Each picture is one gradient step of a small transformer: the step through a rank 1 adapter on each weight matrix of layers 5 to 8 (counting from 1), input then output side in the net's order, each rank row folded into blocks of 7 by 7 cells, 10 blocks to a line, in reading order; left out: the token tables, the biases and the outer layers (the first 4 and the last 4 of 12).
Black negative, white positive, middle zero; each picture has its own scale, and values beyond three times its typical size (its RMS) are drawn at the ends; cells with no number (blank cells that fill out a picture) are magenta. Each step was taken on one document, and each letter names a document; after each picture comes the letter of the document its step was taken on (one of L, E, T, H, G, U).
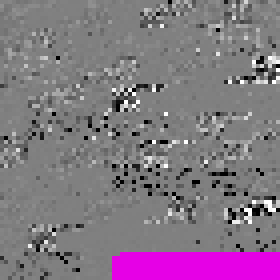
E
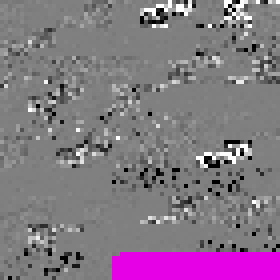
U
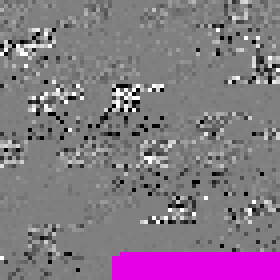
E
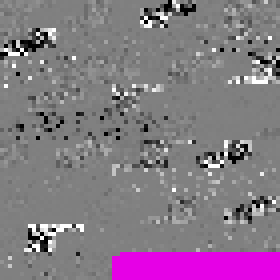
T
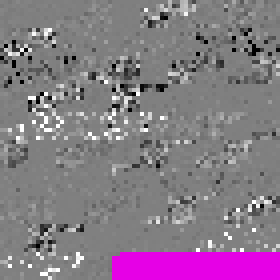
T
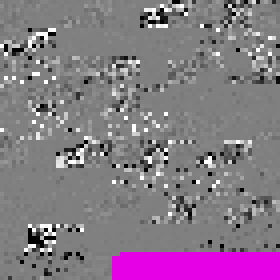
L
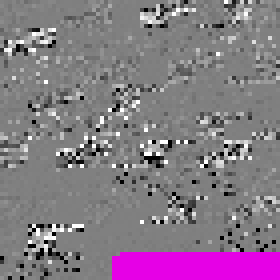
E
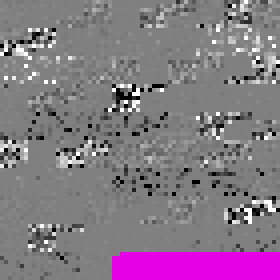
E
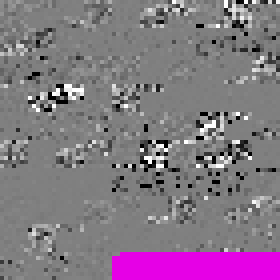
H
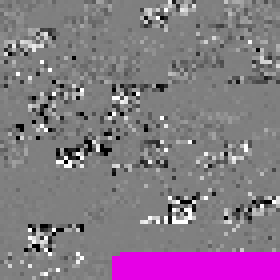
T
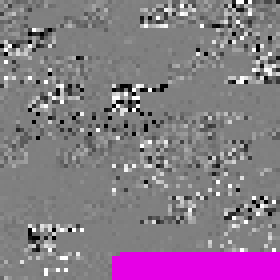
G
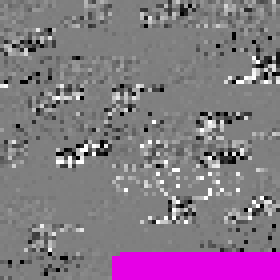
H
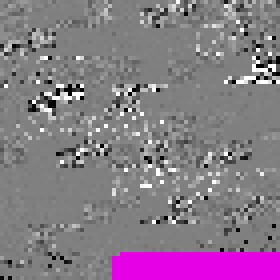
G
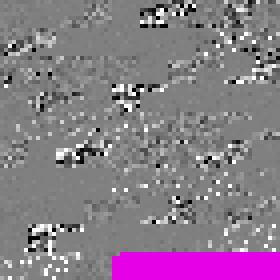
G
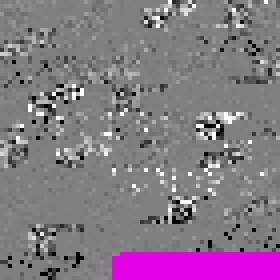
T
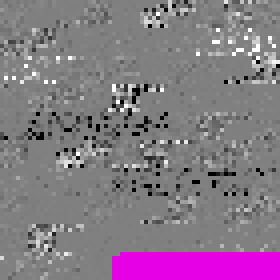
E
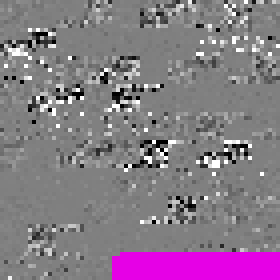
L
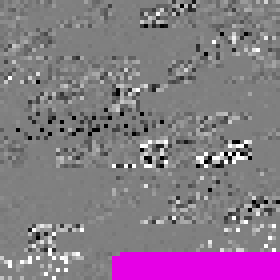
G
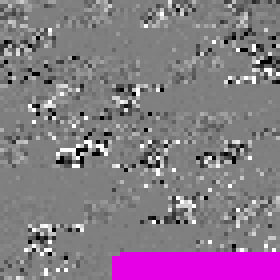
U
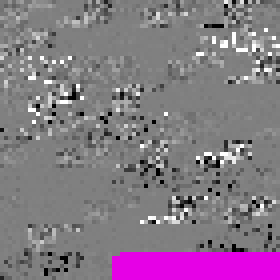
U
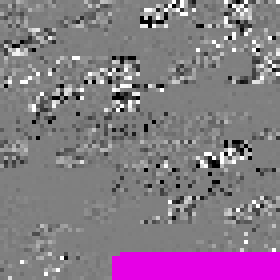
H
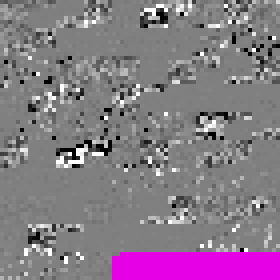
U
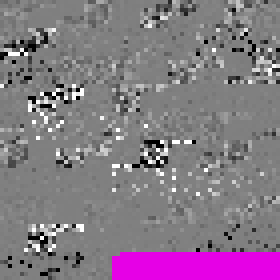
T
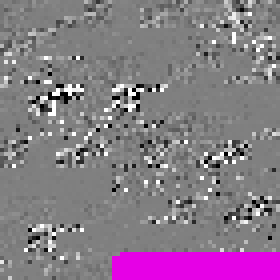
G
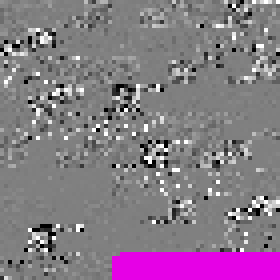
H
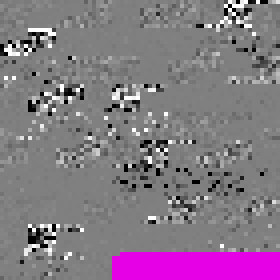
L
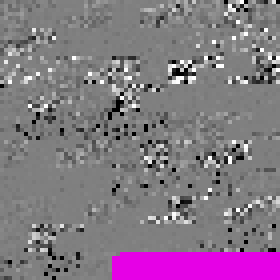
H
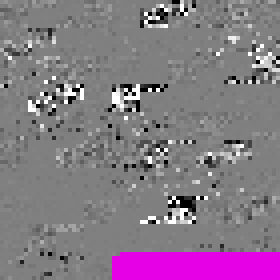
L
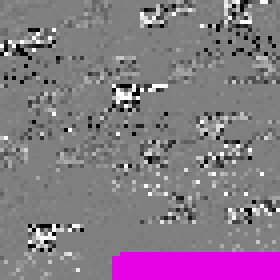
E
